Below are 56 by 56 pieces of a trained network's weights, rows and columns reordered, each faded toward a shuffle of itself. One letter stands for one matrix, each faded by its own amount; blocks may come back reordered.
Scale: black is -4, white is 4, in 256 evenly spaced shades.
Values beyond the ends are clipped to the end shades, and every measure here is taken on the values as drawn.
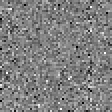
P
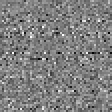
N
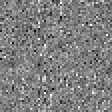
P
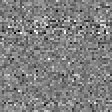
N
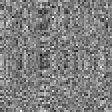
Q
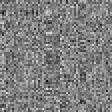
Q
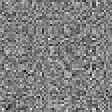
Q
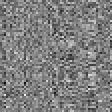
Q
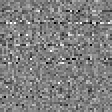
N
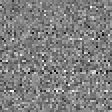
N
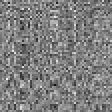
Q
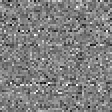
N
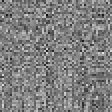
Q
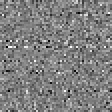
N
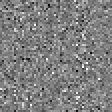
P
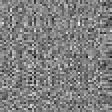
Q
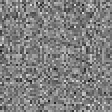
Q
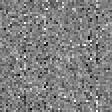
P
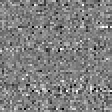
N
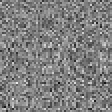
Q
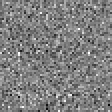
P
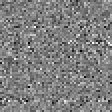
N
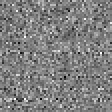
N
